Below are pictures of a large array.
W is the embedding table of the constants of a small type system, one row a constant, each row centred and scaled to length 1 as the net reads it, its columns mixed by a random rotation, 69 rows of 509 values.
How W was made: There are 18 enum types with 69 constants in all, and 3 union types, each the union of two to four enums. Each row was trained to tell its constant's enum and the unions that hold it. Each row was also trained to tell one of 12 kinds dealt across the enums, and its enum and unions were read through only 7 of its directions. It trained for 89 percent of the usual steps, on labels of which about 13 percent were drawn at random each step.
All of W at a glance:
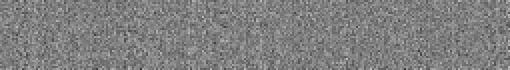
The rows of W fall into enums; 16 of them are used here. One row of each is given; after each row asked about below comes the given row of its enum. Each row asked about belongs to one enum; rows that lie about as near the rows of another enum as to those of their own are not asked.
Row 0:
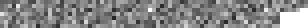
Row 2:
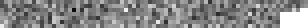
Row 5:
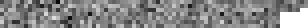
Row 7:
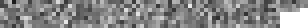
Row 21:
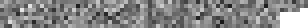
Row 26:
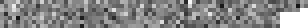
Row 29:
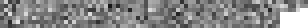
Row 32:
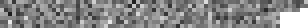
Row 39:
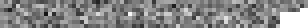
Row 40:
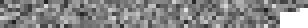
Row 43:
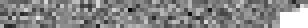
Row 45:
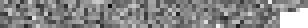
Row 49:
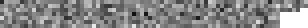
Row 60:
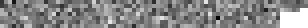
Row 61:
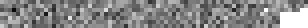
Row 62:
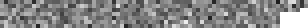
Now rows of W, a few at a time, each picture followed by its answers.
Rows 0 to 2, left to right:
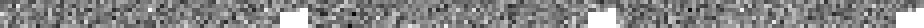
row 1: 61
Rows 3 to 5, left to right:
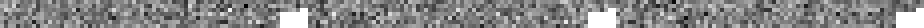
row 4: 61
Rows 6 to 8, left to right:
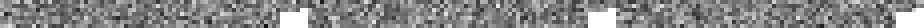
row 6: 62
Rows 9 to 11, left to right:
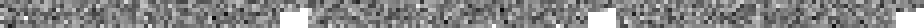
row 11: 21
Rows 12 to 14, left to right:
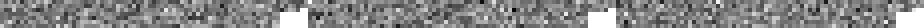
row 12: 32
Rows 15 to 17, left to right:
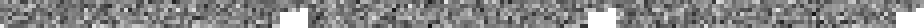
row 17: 7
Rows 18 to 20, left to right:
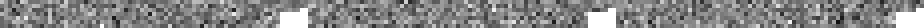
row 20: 21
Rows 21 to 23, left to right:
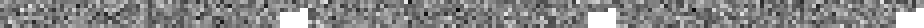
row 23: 60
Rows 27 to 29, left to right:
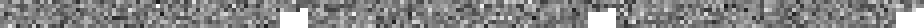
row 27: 62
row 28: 5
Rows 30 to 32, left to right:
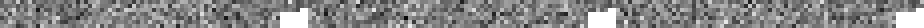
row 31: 32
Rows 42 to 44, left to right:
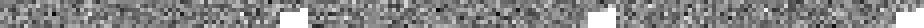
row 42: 61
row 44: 61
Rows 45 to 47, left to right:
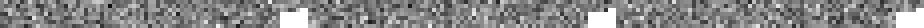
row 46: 62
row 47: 21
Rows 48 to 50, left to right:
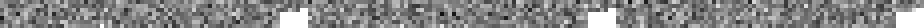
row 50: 7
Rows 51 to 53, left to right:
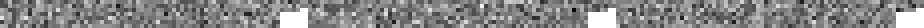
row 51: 7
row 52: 5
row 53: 21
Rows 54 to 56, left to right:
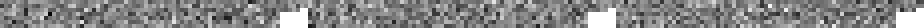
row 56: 45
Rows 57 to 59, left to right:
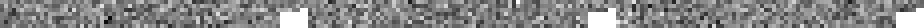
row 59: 5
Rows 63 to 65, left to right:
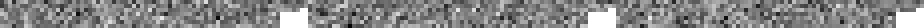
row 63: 60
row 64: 61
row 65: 45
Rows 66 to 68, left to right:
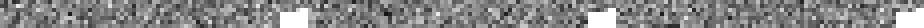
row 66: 7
